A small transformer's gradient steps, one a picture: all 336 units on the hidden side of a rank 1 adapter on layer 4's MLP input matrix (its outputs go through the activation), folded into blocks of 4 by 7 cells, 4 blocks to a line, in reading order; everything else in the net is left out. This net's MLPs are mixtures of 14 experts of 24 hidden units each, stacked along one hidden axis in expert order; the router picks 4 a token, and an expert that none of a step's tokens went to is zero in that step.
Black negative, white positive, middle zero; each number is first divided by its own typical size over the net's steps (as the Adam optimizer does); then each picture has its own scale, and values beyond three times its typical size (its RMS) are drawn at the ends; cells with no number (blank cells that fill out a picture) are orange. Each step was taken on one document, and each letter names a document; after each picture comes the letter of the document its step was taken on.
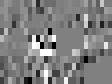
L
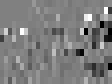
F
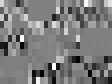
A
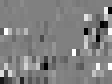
F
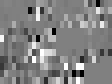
L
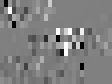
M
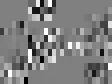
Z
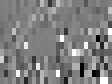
F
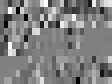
A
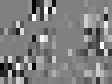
Z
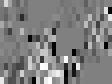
L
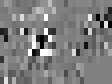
L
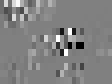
M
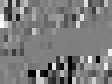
A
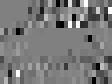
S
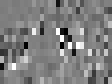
F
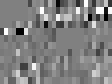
S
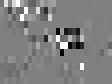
M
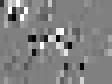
M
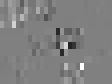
M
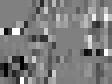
Z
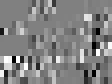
Z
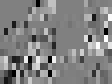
Z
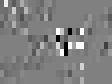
M
